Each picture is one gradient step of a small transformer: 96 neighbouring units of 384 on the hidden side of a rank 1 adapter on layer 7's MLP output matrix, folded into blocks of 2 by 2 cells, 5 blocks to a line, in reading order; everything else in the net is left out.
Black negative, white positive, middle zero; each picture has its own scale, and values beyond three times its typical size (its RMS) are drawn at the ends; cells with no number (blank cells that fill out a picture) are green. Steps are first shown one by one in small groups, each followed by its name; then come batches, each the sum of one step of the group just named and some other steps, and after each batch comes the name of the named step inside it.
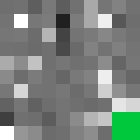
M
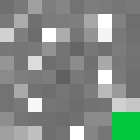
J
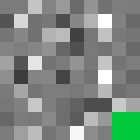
J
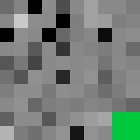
M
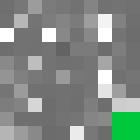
M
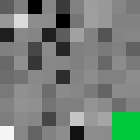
M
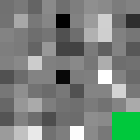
J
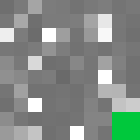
J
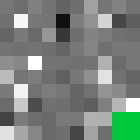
M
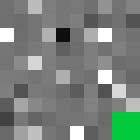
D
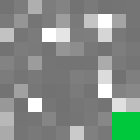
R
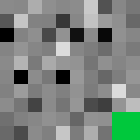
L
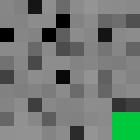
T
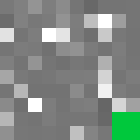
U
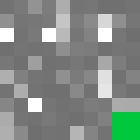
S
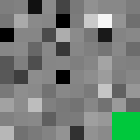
R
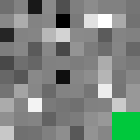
R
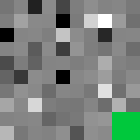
R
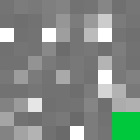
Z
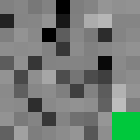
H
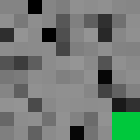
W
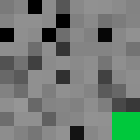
W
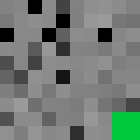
Z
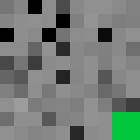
Z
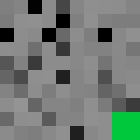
H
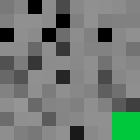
H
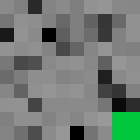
W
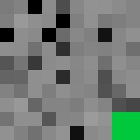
H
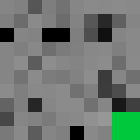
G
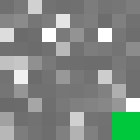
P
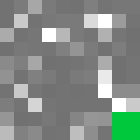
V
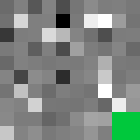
V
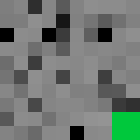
G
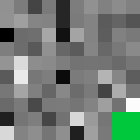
P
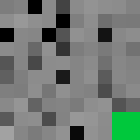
P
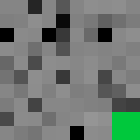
G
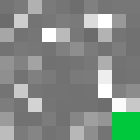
V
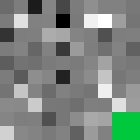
V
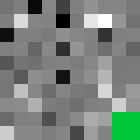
V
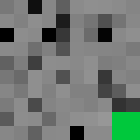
G
